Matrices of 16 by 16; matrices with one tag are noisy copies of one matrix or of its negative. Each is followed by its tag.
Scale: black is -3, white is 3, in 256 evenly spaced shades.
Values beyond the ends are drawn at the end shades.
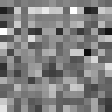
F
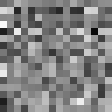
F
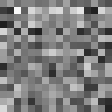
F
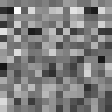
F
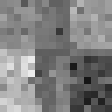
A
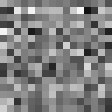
F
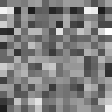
F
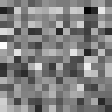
F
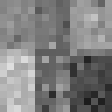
A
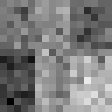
A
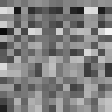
F
